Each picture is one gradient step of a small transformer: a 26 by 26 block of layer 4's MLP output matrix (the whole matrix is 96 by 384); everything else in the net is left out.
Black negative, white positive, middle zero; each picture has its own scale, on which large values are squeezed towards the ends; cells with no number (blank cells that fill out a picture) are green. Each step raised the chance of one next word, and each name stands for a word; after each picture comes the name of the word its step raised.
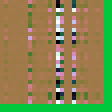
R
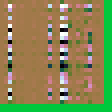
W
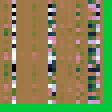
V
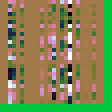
V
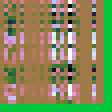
V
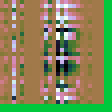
W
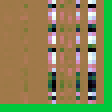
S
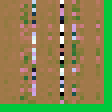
V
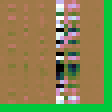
W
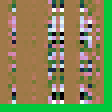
R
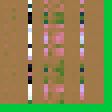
V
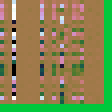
W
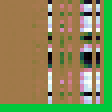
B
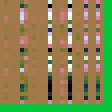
S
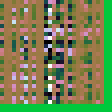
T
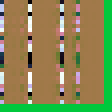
B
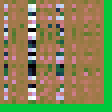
W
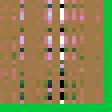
S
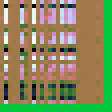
S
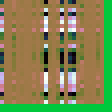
B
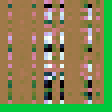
S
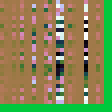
W
